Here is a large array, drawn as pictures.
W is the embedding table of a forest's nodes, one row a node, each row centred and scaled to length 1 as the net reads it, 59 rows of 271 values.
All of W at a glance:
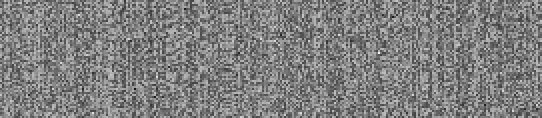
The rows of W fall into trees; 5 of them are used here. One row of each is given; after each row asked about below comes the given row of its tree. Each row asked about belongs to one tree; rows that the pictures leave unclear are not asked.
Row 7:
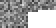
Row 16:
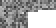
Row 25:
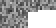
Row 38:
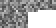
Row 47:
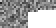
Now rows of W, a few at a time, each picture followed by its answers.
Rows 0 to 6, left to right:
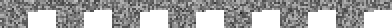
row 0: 38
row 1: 47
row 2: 25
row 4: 47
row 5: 25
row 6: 25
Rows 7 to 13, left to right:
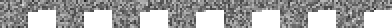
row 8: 7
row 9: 38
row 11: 25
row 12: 7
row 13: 47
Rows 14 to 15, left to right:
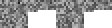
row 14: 38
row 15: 38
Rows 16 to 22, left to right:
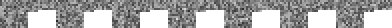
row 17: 47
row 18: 16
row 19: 38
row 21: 7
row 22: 7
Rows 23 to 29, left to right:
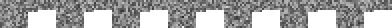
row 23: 7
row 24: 38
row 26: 7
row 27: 47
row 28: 38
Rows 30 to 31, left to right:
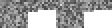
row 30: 7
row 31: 38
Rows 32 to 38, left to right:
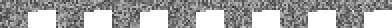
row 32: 25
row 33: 7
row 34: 25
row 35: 25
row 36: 38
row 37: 38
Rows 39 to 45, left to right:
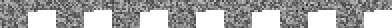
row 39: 38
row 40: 47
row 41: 25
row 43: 47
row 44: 16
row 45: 47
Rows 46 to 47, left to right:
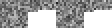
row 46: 25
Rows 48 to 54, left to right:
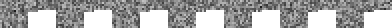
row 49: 25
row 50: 38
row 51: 25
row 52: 7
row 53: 25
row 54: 16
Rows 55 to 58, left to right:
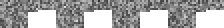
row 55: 16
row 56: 38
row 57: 38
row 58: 25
